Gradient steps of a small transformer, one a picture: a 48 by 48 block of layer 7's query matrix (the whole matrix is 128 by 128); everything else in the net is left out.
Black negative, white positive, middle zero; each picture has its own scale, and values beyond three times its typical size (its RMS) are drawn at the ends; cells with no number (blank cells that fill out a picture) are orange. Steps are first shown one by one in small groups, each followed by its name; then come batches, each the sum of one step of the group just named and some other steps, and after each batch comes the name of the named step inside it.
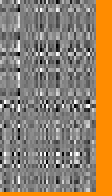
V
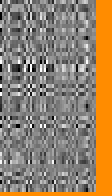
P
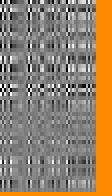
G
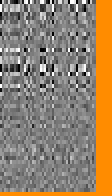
P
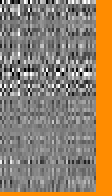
G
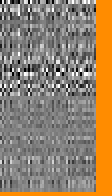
G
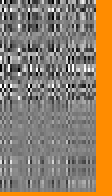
G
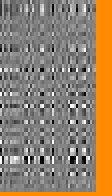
G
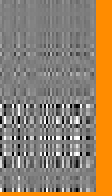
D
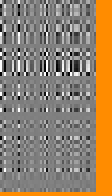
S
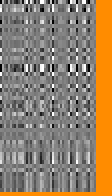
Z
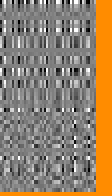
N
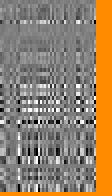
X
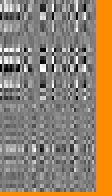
N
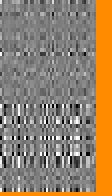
D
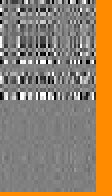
N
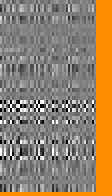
D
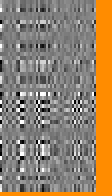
X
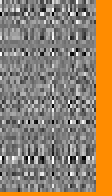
X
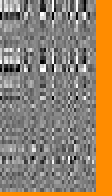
N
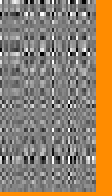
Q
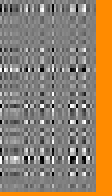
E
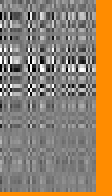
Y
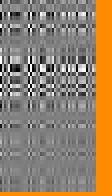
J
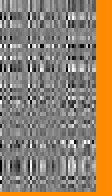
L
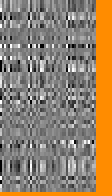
L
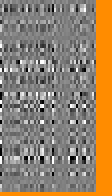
E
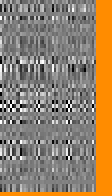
E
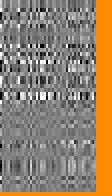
L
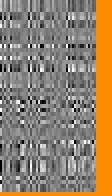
L
